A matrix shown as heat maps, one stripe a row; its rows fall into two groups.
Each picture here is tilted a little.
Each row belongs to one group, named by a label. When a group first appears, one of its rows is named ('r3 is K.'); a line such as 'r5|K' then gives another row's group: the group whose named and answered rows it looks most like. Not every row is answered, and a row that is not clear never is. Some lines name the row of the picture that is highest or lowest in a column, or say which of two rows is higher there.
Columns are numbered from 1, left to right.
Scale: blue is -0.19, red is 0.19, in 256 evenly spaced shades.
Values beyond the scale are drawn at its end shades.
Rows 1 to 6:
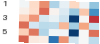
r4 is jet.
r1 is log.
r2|log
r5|jet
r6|jet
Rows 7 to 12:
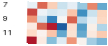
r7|log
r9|jet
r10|log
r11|jet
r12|jet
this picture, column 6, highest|12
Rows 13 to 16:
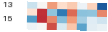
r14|jet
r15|log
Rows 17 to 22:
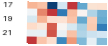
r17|jet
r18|log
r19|log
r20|log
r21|log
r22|jet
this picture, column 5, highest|17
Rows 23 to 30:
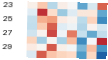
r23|jet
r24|log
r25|log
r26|log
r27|log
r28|jet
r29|log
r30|log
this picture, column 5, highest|27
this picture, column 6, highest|24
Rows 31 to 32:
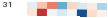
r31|log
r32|jet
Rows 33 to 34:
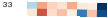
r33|log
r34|log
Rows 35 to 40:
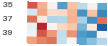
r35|jet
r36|log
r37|jet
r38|log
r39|log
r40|log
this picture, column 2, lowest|37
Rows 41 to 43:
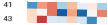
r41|log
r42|jet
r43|jet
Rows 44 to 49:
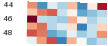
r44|jet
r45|log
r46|jet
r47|jet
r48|jet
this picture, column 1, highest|46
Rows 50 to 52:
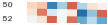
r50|jet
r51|jet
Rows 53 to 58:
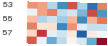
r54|log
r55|jet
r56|jet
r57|jet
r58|jet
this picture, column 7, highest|54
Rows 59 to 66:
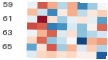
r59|log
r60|jet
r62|jet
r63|log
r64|jet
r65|log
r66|log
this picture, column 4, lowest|62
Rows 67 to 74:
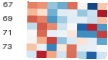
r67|jet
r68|jet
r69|jet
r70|log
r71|jet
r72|log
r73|jet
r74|log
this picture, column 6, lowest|70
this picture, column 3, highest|72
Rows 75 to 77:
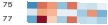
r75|log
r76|log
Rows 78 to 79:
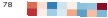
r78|jet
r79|jet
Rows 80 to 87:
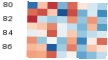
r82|jet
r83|log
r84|log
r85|jet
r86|jet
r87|log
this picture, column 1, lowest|80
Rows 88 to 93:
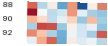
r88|jet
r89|jet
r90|jet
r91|log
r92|jet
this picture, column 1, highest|89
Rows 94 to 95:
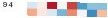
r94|log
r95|jet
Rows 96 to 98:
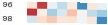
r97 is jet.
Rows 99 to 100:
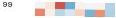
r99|log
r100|jet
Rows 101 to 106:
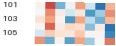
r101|jet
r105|log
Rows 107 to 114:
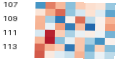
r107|log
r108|log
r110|jet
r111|log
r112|jet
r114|jet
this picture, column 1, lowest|107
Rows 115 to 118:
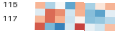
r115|jet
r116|log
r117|log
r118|jet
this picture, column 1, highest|118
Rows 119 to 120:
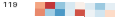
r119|jet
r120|jet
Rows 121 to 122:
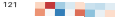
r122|jet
